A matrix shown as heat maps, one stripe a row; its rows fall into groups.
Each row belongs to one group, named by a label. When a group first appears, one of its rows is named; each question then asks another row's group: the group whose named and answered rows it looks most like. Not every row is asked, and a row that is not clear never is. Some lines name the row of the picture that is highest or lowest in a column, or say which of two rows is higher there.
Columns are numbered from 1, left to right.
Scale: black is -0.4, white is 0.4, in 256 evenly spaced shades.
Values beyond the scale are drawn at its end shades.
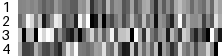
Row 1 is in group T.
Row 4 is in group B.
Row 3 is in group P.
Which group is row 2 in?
T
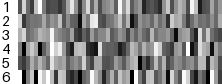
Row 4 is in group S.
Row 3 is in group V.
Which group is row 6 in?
P
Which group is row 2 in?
P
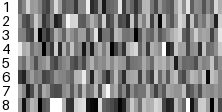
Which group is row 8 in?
S
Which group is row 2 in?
B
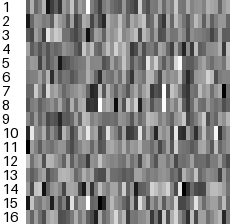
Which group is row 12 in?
P
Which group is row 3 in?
P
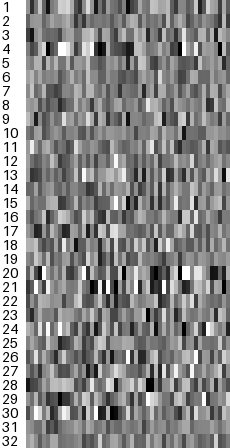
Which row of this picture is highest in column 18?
30
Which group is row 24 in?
V
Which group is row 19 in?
T
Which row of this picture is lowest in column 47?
20
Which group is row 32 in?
V
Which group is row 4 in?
S
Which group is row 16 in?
S
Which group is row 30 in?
T
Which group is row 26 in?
T
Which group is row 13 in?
B
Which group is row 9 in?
S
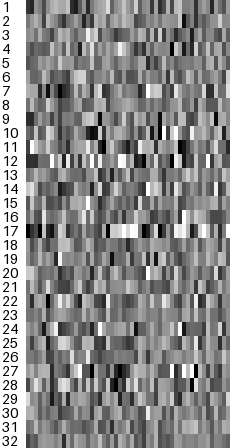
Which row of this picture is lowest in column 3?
12
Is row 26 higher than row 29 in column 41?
No
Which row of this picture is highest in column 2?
11
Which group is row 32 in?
B
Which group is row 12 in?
B
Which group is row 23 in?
S
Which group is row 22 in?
S
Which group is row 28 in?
T
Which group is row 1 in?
P
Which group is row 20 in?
V
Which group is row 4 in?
B
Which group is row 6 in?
B
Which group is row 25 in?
S
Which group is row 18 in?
S
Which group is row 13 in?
T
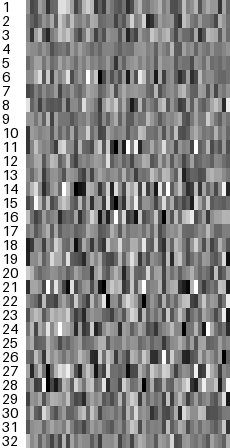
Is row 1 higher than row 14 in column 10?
No
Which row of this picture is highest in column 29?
6
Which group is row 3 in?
S
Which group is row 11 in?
T
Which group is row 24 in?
V
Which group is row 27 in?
S
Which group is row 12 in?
P
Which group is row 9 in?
V
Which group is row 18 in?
P
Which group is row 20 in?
V
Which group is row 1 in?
S
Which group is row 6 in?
T
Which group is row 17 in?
V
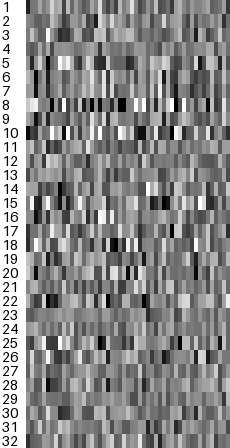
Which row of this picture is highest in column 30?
8
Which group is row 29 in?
B
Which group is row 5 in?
S
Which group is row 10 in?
B
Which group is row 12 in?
P
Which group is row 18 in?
T
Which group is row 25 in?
S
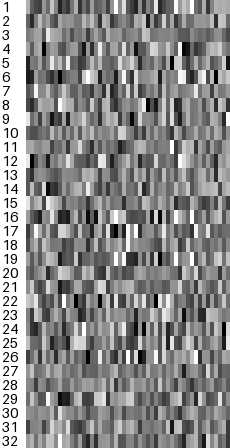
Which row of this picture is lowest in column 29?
26
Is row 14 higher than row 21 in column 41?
Yes
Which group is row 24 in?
B
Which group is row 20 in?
S
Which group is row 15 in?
P
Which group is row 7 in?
T
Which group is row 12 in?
P
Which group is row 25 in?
B
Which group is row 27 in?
V
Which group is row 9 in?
B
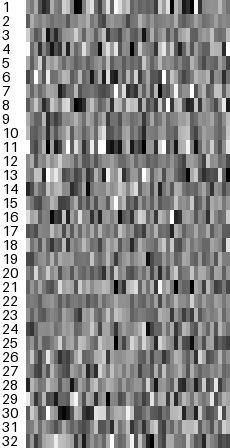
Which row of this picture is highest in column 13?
29
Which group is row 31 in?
T
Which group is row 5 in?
P
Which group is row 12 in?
V
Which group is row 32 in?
V
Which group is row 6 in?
T
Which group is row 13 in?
P
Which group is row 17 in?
B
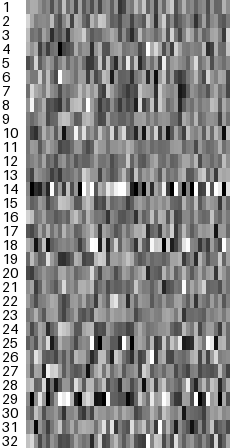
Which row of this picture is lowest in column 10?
10
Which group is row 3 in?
B
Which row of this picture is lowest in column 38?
31
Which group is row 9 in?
S
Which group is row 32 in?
V
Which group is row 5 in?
T
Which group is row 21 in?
S
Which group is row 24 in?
S
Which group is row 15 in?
S
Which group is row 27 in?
P
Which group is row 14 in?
B
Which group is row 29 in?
S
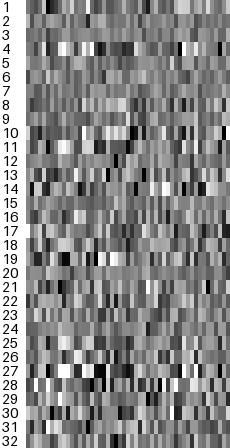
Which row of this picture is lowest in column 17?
28
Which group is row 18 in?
S
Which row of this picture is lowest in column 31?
29
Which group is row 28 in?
T
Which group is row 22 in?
B
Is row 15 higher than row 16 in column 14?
No
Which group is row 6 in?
P
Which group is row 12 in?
T
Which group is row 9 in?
T
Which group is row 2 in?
P
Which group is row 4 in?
S
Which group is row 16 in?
B
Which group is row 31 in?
P
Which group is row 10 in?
B
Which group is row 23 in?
T
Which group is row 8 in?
B
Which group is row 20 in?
P
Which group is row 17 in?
P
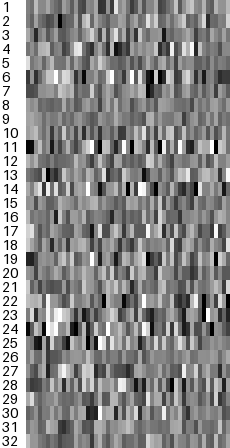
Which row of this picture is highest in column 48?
17
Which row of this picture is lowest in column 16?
25
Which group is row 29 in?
V
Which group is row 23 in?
V
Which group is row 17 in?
V
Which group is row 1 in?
T
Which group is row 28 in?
B
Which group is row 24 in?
P
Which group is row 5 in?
P
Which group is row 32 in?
V
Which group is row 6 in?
V
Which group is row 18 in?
B
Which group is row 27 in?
S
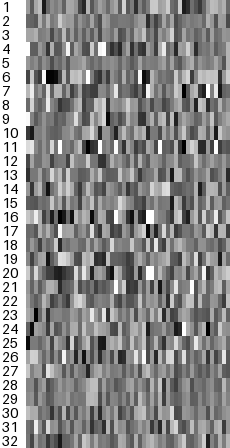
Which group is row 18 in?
V
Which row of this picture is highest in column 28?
26
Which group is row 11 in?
V
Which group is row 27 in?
P
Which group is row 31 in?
T
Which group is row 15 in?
B
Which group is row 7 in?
V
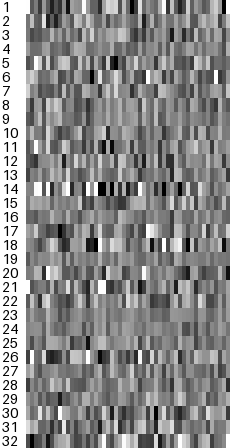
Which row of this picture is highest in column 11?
14
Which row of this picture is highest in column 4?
14
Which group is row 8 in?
P
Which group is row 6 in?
V
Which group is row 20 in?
P
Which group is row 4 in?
B
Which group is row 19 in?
B
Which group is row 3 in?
B
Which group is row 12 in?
B
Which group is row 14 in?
T
